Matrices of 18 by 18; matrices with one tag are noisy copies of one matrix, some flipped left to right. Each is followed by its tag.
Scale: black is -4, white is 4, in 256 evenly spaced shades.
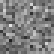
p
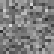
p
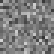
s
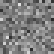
s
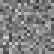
s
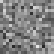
p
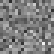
s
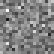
p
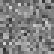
s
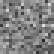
p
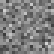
p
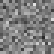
s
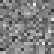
s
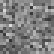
p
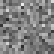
p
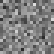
s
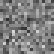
s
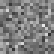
p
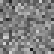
s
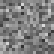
p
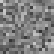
p
